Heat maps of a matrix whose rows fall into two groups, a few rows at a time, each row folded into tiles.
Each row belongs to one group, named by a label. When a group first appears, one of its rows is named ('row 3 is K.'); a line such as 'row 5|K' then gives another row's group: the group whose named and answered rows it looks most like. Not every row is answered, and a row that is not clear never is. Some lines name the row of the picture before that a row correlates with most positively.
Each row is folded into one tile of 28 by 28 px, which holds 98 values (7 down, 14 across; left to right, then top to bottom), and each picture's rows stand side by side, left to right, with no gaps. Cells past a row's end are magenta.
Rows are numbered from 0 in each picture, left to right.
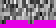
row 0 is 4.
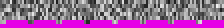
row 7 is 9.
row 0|9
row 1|4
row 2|9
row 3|4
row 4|9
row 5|9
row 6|9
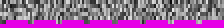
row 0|4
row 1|4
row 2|9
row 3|4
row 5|4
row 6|9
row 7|9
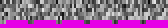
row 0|9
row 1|4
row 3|4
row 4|4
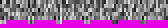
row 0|9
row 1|9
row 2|9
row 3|9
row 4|4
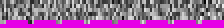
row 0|9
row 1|4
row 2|9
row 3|9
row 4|9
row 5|9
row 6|9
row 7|9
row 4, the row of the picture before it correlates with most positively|3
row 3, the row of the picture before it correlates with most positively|2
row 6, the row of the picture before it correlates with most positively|2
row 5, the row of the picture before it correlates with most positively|2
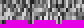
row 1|4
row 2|9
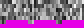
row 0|4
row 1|9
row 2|4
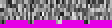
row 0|4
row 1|4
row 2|9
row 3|4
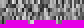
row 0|4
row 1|9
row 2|9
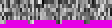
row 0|9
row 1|9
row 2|4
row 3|4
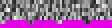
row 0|9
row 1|4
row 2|9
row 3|4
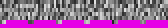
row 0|9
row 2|9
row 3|9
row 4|4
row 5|9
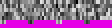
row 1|4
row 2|9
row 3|4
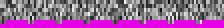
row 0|4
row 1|9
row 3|4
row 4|4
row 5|9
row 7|9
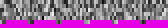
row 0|4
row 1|4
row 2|4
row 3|9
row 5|4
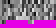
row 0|4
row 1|9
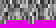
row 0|9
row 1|9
